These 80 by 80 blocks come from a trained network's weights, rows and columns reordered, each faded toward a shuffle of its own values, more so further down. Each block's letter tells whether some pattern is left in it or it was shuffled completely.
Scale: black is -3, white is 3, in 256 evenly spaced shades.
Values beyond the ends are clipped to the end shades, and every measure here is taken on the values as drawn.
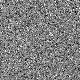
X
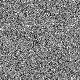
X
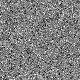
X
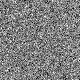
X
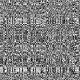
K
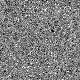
X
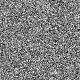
X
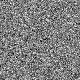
X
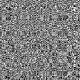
K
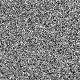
X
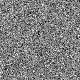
X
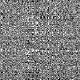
K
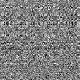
K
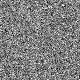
X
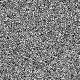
X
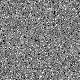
X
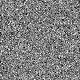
X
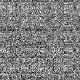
K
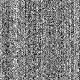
K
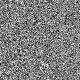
X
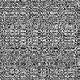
K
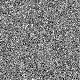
X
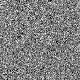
K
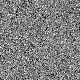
X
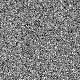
X
